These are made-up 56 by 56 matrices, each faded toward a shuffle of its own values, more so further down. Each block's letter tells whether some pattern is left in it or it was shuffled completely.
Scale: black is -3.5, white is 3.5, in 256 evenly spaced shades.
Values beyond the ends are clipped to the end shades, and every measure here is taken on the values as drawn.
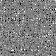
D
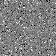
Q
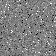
Q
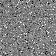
Q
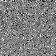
D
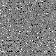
D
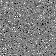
Q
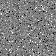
Q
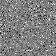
D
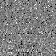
D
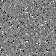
Q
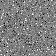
Q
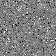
Q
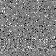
D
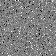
Q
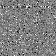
D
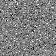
Q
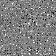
D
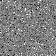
Q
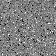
Q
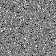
Q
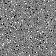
Q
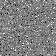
Q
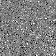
D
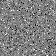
Q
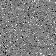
Q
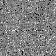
D
